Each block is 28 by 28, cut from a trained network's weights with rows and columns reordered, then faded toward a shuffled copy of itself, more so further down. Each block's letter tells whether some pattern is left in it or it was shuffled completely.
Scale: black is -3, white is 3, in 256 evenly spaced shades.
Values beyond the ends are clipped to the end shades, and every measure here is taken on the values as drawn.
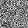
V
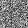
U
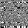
V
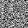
V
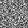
V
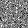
U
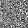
V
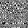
V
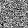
U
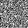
U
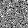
U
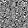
V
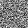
U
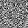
V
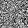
U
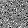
U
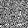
V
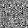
V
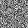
V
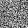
U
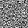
V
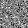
U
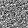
U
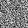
U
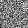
V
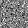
U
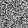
U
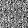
V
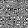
V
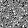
U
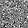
U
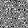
V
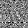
V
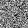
U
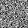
U
